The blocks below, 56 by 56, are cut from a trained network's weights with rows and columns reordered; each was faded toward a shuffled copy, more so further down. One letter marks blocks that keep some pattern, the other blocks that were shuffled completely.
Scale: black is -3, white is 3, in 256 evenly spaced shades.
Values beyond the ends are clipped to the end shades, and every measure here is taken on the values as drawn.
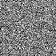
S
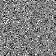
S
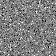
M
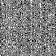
S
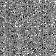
S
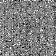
S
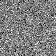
M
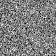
M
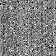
S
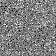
M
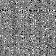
S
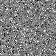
M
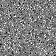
M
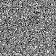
S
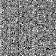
S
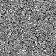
S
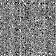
S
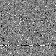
S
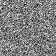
M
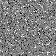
M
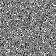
M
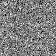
S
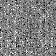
S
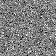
M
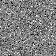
M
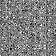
S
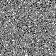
M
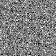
S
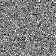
S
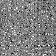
S
